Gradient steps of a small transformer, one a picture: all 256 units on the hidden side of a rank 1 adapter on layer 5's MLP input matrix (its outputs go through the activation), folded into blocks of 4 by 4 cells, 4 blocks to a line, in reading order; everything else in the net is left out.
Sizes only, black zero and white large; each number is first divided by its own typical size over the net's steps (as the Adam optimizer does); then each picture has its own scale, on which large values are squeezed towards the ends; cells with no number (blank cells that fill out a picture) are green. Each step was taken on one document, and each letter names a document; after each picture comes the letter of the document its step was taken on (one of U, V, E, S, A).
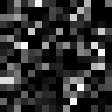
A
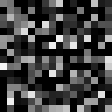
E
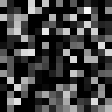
E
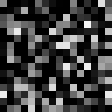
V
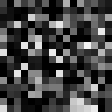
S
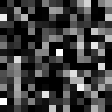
A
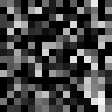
E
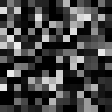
S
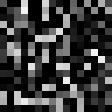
V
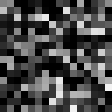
S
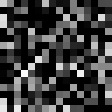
V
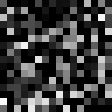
V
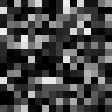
S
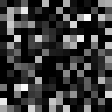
V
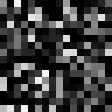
S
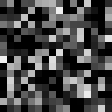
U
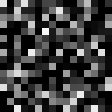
A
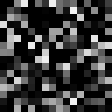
V
